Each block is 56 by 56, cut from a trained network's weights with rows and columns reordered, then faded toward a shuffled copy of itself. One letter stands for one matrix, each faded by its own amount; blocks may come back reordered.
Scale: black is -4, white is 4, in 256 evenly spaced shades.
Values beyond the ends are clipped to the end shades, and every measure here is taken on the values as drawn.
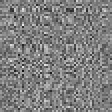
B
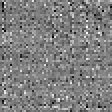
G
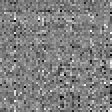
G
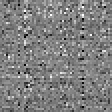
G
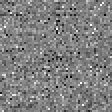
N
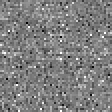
N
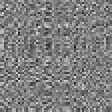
B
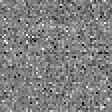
N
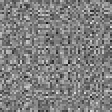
B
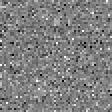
N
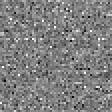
N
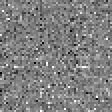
N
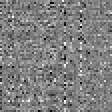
G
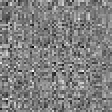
B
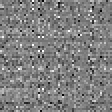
G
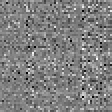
G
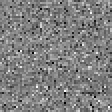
N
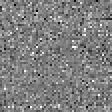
N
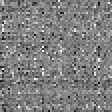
G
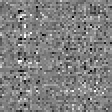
G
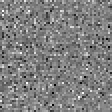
N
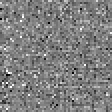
N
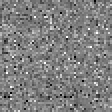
N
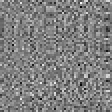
B
